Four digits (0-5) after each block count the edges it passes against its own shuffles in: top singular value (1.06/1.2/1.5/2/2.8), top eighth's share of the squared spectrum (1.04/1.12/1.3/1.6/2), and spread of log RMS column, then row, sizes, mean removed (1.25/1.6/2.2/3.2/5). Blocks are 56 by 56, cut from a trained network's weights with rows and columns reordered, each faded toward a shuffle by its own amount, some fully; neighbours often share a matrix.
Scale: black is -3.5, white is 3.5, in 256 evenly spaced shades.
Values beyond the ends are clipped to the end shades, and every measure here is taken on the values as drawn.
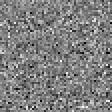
2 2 0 2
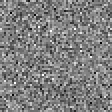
2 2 0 0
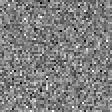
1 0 0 0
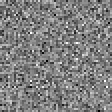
2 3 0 1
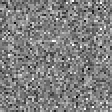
0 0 0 0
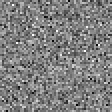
0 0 0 0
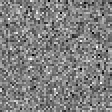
1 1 0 0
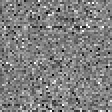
3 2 0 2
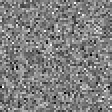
0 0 0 0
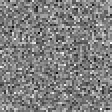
2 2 0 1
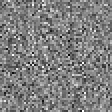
3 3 1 2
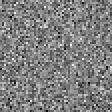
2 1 0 0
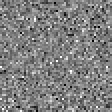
2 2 0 1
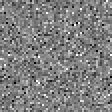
0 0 0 0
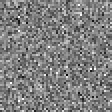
3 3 1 1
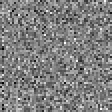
3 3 1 2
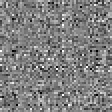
3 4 2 3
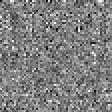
3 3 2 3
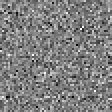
2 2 0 1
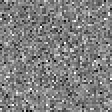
0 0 0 0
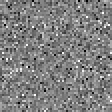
0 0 0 0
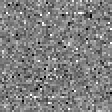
1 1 0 1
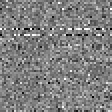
4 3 0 3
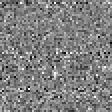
3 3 0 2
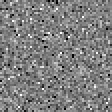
0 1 0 0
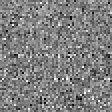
3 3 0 2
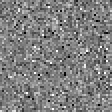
1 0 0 0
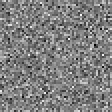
1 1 0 0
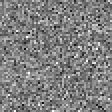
1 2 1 0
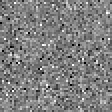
1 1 0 1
